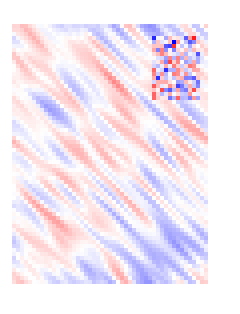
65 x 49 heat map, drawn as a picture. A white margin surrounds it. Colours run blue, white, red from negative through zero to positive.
Ninth with the lowest average: bottom right. Grain: diagonal, down to the right. Roughest part: top right. Odd patch: rougher, in the top right.
